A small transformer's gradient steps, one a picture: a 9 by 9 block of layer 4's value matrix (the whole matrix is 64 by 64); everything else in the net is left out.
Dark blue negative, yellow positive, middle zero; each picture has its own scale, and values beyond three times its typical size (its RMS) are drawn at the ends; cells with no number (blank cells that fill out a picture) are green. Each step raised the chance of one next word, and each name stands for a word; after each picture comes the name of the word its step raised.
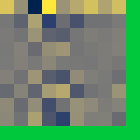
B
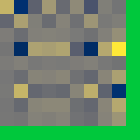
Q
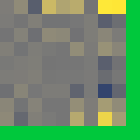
B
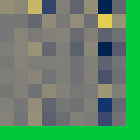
Q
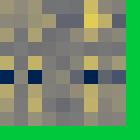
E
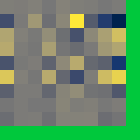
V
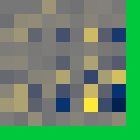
E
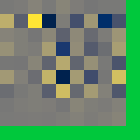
V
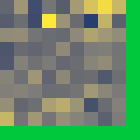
Q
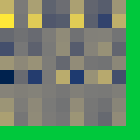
V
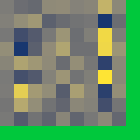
V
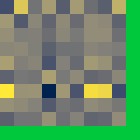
B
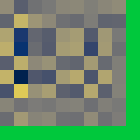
V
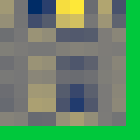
E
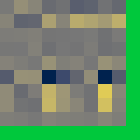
E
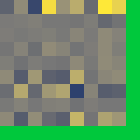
B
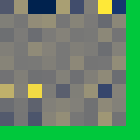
B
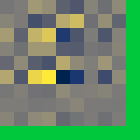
V
